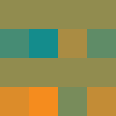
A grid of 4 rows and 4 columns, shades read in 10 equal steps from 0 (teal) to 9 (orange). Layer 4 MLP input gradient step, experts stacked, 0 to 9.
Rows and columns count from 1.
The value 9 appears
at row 4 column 2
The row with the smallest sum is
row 2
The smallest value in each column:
2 0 4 3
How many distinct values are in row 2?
4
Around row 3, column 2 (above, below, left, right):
0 9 5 5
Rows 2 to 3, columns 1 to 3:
2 0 6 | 5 5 5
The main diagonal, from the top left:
5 0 5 7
